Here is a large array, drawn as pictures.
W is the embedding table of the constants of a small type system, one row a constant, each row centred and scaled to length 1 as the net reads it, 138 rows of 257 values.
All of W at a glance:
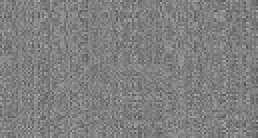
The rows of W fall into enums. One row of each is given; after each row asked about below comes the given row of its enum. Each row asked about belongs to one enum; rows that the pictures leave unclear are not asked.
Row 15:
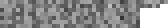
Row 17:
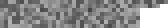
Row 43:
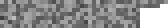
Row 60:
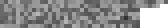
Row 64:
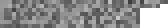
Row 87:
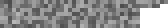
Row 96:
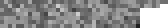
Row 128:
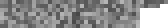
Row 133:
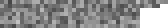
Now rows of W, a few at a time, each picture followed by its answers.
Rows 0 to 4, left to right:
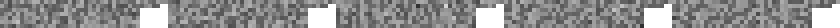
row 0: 133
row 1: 87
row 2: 15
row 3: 43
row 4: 43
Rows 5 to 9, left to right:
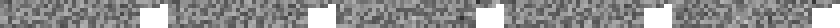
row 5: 87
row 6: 87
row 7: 60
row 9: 64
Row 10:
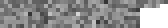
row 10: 96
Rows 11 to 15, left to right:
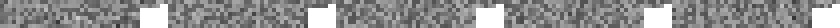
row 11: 60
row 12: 43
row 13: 17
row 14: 17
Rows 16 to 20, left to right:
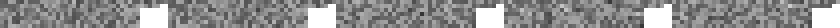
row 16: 17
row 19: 96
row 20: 43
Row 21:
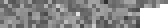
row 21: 96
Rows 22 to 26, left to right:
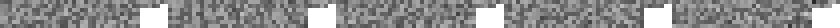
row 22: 87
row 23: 15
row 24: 87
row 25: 43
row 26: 60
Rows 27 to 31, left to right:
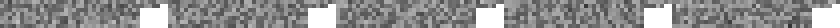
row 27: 133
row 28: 87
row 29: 64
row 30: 15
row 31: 60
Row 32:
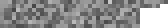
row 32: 64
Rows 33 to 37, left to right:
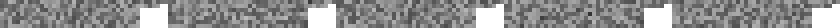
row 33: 17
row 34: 60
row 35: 17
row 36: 43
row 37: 87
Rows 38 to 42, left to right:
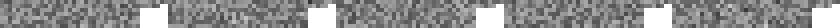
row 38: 87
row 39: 60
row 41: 87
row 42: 96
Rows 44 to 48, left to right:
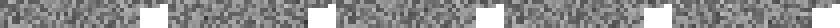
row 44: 17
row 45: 43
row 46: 17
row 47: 17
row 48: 96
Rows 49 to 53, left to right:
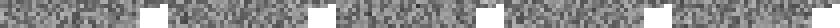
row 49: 128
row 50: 17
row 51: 15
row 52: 17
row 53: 133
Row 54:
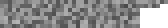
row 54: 87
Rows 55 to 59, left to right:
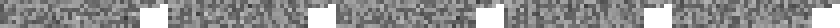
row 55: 60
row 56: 15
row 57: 60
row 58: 15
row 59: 133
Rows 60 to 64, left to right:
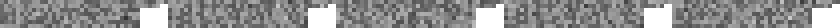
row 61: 15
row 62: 128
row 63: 15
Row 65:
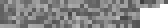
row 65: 60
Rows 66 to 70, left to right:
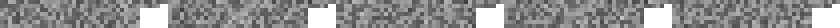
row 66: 17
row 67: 64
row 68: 43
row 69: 64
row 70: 87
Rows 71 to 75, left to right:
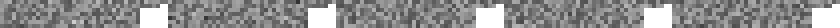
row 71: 64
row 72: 43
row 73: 17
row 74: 17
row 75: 87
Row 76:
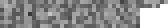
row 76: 15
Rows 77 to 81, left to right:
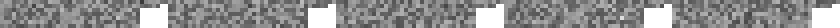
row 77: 64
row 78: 43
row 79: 87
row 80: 64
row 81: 128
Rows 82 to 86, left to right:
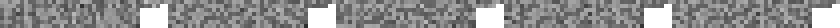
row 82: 15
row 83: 43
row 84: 60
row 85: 43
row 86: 43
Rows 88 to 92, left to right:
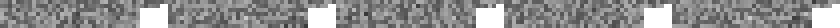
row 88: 128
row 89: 60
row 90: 15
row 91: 17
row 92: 60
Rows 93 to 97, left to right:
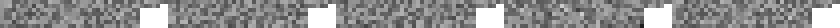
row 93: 64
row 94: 87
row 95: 87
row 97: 64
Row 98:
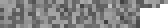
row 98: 15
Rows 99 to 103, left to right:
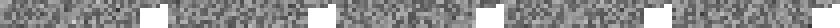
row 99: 64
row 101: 128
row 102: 64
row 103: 15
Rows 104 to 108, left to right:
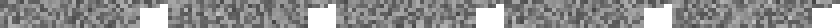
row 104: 17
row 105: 15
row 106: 87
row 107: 17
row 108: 64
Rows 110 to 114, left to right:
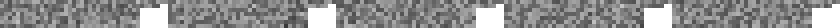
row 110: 133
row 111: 60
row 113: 43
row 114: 87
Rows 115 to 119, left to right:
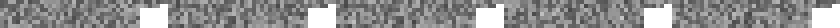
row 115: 17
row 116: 133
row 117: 133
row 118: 15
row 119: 128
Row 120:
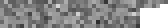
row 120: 96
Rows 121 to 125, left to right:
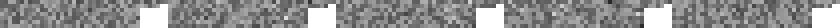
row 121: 17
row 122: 64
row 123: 43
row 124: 96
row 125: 15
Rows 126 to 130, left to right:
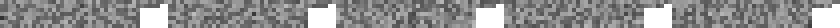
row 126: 43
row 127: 43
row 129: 87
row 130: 15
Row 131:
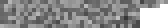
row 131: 60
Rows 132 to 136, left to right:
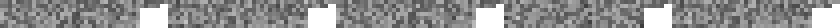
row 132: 128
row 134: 128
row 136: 133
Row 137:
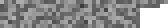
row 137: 43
